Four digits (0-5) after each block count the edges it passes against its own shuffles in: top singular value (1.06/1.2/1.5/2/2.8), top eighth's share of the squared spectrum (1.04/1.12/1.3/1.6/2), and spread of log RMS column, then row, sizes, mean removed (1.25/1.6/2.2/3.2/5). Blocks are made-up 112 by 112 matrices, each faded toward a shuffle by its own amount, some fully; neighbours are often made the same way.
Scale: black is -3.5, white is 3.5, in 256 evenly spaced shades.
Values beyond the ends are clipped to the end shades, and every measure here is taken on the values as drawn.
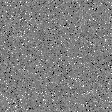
0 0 0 0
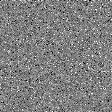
0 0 0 1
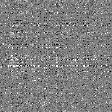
3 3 3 3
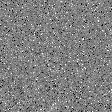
0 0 0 0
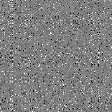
4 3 2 1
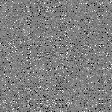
4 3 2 1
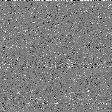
3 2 0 2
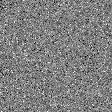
0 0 0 0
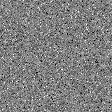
0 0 0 0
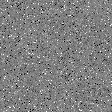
0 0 0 0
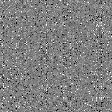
4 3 2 1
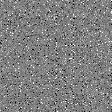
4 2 2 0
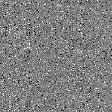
4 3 2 1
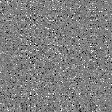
4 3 2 1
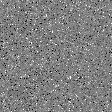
1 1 0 0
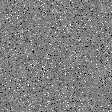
1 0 0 0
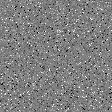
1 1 0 0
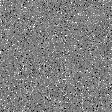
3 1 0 0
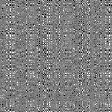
5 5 4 3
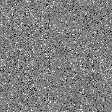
3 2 2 0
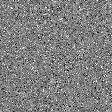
3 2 0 0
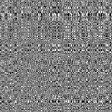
5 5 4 4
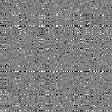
5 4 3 3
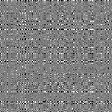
5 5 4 4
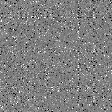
4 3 1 1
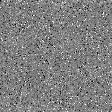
3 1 0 0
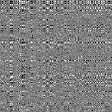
5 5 3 4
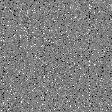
3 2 1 0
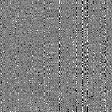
5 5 4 2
